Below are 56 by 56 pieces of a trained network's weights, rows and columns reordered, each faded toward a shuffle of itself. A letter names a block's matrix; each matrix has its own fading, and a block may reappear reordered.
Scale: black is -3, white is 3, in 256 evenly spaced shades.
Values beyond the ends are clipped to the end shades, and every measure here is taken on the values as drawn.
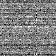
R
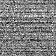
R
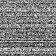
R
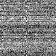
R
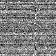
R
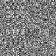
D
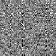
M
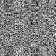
D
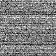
R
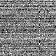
R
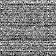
R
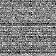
R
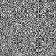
D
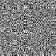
M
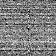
R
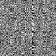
M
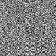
M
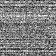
R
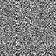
M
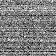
R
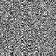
D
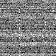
R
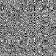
M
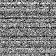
R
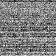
R
